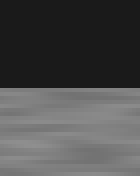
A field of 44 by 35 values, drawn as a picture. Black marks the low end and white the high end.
The table splits into 2 rows of 1 panel. Panel 1,1: very low, flat. Panel 2,1: middling, streaked across, faint in contrast.
